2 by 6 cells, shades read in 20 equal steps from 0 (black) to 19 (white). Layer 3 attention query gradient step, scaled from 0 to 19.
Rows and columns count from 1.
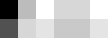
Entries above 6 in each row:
5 5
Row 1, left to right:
0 14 19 16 16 19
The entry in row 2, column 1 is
6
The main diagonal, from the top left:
0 16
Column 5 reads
16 15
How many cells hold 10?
0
